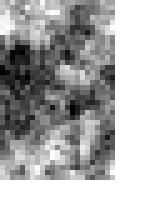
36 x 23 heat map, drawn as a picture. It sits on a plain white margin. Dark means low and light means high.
Average level on the scale: 50%. Ninth with the lowest average: middle left. Slope: none. Grain: blotchy.
